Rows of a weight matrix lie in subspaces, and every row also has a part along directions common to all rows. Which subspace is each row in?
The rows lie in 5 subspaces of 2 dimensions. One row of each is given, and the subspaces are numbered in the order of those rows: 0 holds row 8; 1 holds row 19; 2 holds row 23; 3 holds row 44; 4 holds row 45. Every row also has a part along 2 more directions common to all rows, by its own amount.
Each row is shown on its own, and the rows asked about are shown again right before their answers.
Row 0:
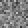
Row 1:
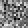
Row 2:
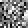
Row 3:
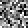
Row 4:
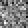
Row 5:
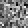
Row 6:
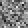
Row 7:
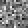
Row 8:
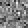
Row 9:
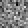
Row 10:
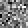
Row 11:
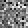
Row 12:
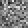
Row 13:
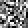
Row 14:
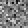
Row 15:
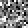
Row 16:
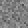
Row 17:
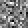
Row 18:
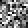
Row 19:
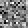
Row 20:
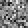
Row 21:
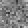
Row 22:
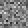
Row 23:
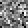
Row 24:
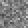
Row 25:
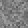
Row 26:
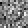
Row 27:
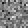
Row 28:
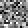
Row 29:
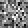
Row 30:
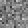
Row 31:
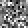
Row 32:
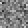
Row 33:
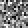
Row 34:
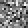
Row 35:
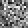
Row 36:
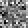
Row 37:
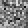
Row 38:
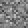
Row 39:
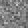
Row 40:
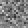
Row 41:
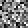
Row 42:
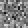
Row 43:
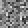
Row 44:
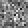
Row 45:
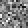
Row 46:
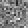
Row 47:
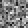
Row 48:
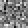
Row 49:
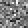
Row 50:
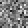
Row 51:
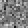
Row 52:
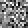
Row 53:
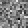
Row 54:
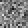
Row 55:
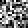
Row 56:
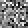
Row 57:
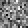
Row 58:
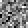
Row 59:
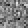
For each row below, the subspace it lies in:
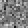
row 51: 4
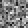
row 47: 4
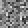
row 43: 4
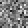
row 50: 2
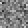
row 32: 2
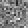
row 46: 2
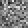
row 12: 0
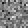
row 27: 2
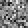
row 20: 3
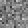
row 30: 4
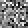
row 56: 3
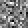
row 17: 3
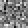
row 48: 4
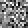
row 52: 3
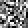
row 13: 3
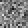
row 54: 0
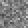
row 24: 1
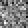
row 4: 1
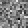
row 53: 2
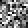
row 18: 4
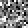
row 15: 0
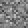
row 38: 1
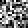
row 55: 4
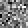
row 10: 4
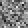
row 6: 0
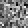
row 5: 2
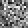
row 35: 0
